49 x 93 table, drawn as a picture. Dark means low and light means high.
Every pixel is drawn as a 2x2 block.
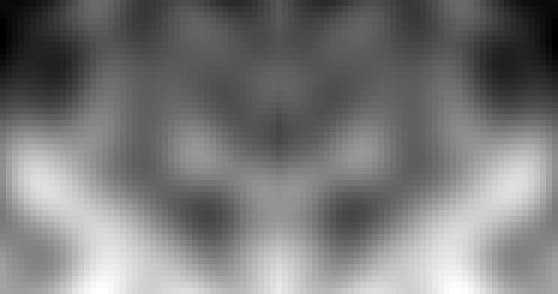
Lone odd cells: none. Average level on the scale: 50%. Slope: up to the bottom. Calmest part: top middle. Mirror symmetry: left to right. Grain: smooth.
